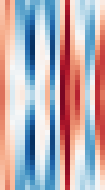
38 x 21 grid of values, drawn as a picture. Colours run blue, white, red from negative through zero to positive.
The grain runs up and down. Overall the values sit about 50% of the way up the scale. It is mirror symmetric from top to bottom.
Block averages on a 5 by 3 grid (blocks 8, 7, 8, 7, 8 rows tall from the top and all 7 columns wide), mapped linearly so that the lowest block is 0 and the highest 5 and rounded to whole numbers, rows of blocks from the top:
0 1 1 | 0 2 3 | 2 3 5 | 0 2 3 | 0 1 1
